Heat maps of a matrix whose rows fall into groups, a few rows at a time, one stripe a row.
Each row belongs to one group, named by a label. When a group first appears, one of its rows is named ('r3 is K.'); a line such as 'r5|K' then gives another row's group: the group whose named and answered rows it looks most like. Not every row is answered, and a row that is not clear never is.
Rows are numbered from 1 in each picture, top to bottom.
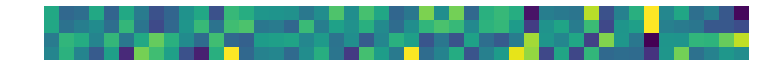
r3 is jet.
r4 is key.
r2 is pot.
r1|pot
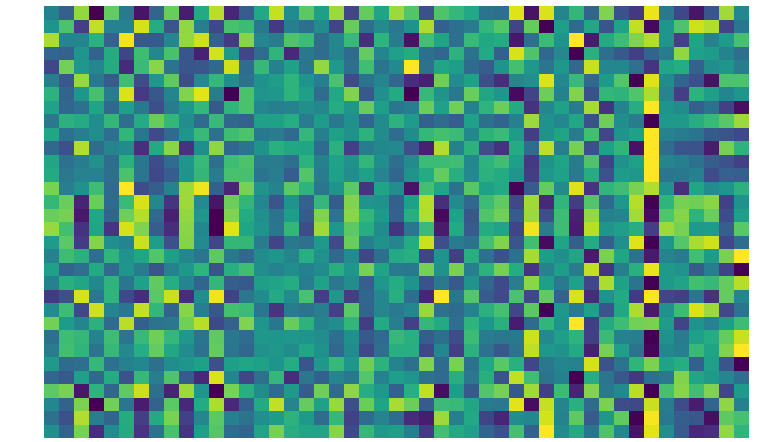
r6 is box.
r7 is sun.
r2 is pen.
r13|pot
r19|jet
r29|pen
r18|pen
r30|box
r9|jet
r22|box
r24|sun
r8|pot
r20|pot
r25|jet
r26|jet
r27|pot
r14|sun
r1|box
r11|box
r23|pen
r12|pot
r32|box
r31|box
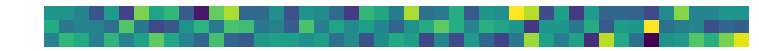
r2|pot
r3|jet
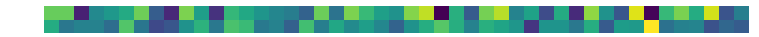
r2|pot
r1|pen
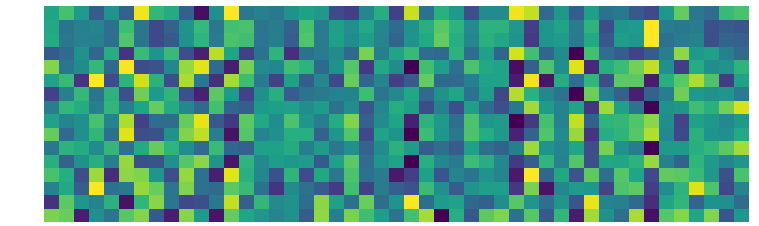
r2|pot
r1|key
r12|sun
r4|key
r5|sun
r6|pen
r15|key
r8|jet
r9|sun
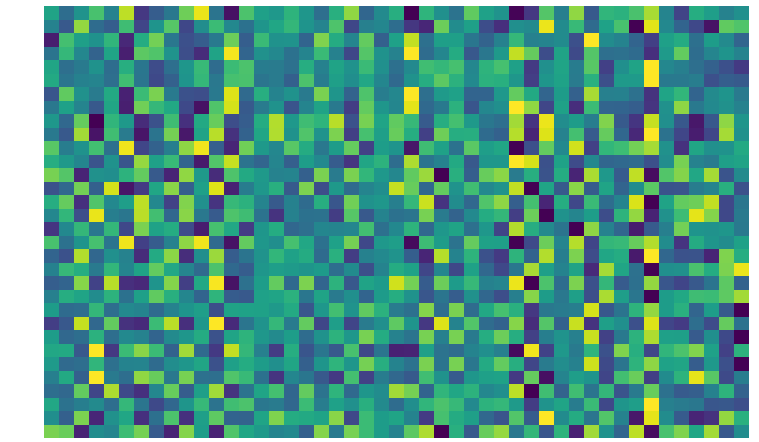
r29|box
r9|box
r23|pot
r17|key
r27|pot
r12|key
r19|box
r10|box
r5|pot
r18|sun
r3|key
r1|sun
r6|pot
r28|pen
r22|jet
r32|pen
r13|pen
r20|jet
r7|key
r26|pen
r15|pen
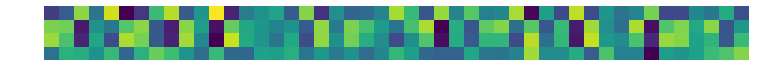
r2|pen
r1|box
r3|pen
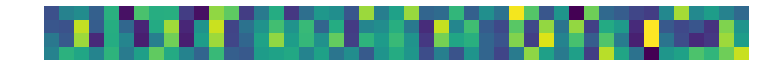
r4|jet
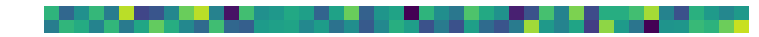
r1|sun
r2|jet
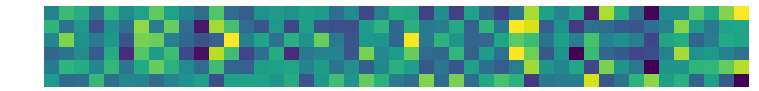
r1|jet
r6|pot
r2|key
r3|key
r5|jet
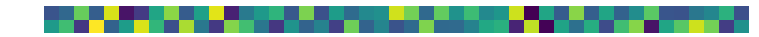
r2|pen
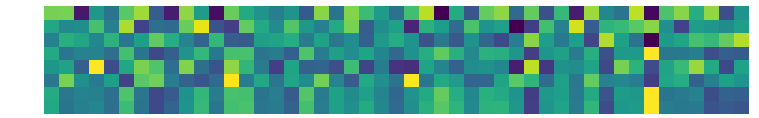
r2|sun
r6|key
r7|pot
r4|pot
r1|pen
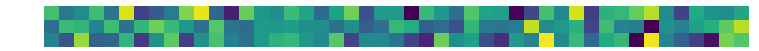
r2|jet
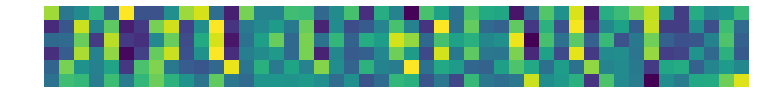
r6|jet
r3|box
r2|box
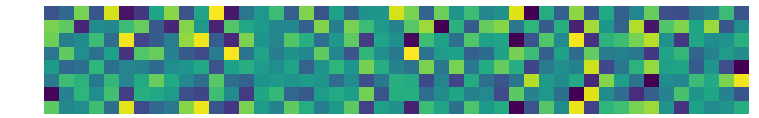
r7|key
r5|pot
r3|sun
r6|jet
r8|sun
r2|pen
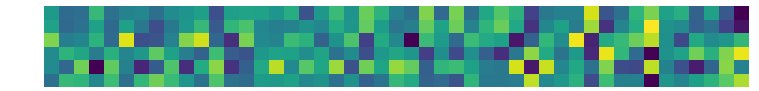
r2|pot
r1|pot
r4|jet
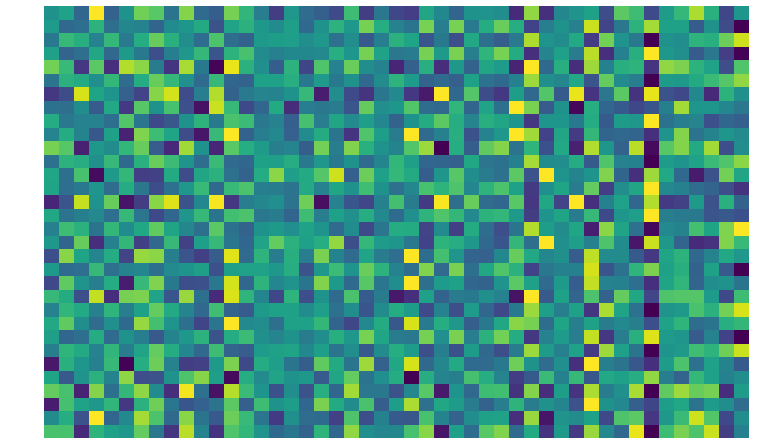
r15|box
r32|pen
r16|pot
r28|sun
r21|key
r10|key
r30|key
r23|jet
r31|pen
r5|pen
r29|pen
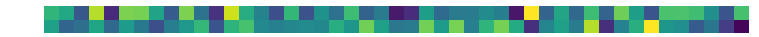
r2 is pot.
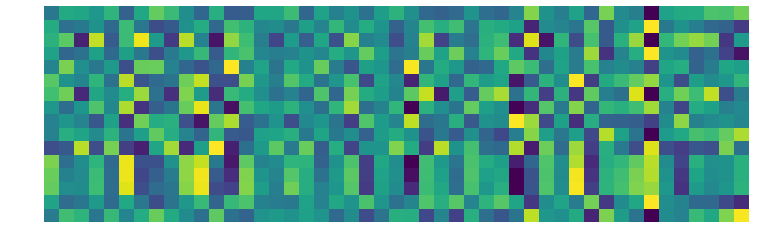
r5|key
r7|pen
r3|pen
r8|sun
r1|jet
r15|pot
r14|sun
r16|jet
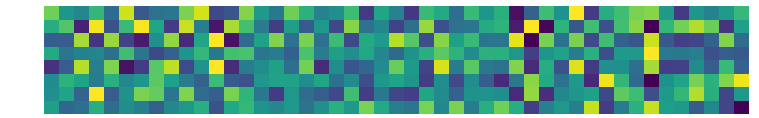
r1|sun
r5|box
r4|pot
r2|pen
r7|pen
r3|box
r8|pot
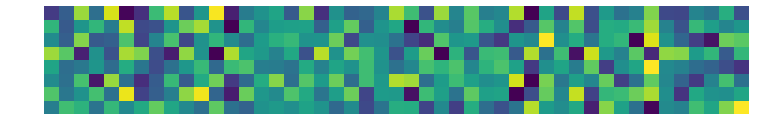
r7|sun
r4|pen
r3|box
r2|sun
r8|jet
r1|box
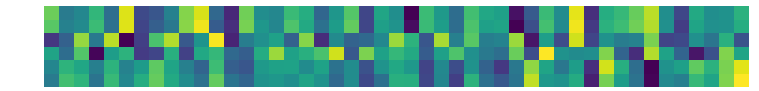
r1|sun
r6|jet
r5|jet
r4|box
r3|box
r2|sun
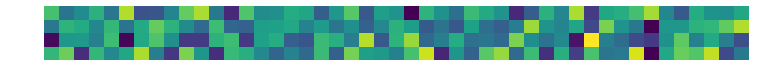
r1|sun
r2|jet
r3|key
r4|pen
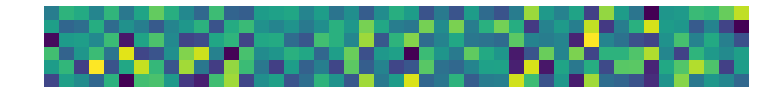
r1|jet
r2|pot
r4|sun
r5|pen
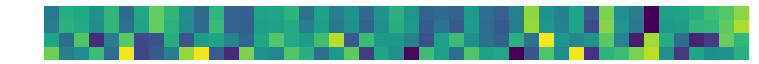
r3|box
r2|jet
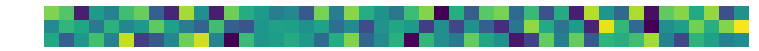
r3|sun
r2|jet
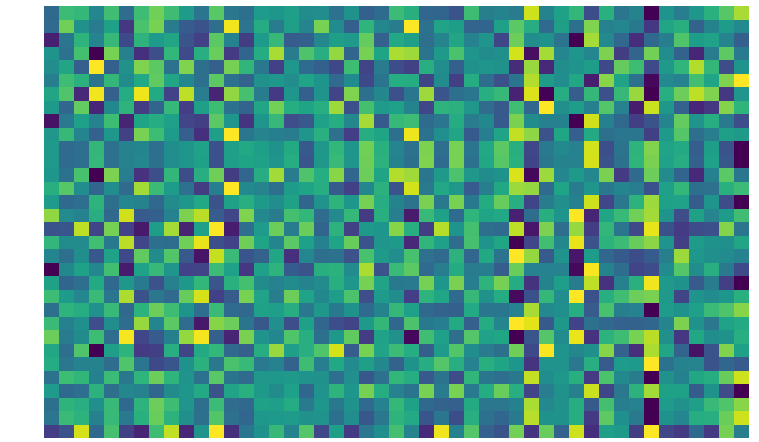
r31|jet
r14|key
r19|key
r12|pot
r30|jet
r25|sun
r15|pot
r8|box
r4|box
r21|pot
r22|sun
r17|box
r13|box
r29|pot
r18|sun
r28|jet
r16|sun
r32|box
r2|key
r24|key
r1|jet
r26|box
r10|key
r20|key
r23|jet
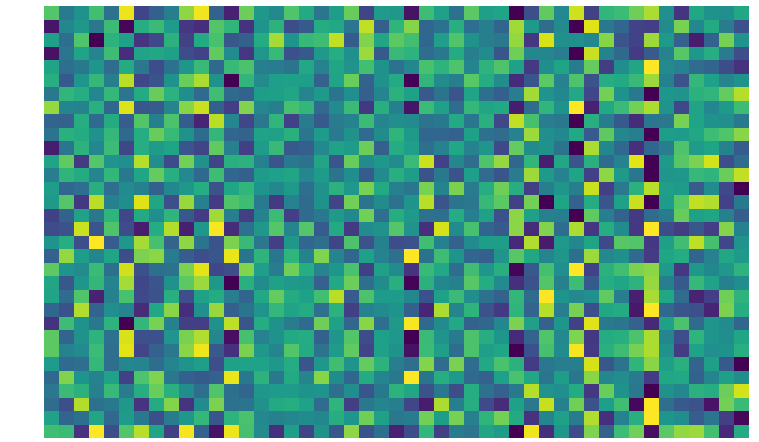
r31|pot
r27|pot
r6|sun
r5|pot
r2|key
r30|box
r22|box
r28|key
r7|jet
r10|jet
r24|key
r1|sun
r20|sun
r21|sun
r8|sun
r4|key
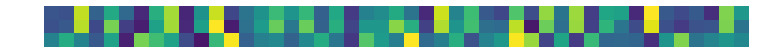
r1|box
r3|key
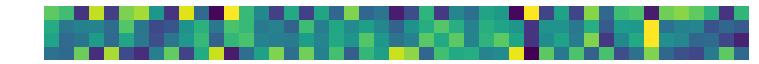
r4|box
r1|pen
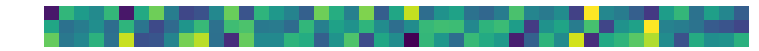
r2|pot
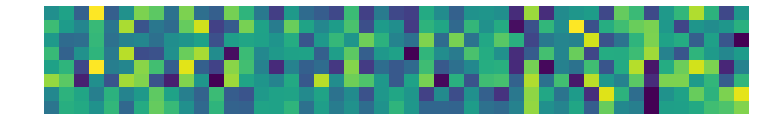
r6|pen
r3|pot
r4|sun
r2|sun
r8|jet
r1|pen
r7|jet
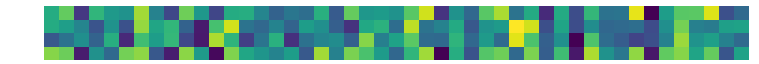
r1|pen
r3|key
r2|key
